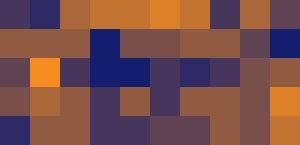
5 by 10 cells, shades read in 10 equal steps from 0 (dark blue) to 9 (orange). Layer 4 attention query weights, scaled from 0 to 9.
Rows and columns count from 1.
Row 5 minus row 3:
-2 -4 3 2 2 1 2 3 0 2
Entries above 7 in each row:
1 0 1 1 0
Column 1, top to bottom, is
2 5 3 4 1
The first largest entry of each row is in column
6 1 2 10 10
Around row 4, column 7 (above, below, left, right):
1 3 2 5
